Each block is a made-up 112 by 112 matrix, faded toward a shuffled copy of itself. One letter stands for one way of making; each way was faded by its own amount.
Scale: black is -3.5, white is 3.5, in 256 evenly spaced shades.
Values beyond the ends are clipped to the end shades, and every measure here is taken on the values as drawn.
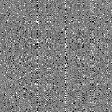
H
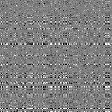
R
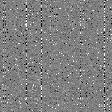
H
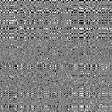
R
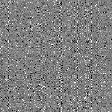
H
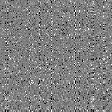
H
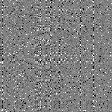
H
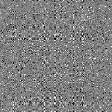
H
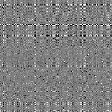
R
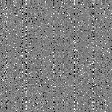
H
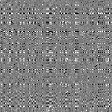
R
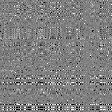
R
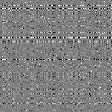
R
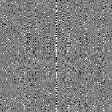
H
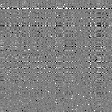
R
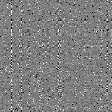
H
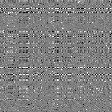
R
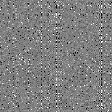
H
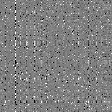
H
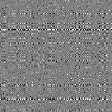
R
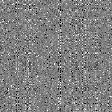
H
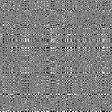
R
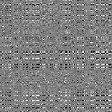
R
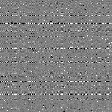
R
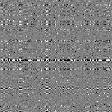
R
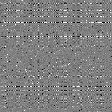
R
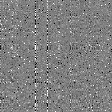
H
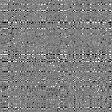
R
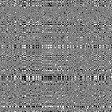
R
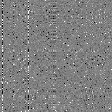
H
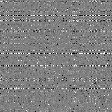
R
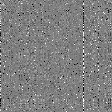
H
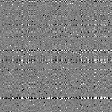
R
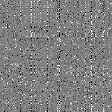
H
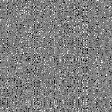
H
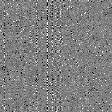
H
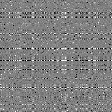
R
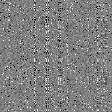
H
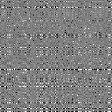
R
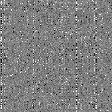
H
